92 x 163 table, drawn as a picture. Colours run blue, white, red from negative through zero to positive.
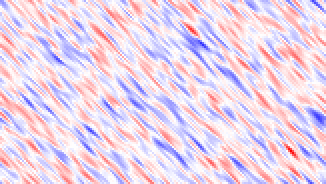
Slope: none. Seam: none. Odd rows or columns: none. Histogram: bell-shaped. Average level on the scale: 50%. Grain: diagonal, down to the right.
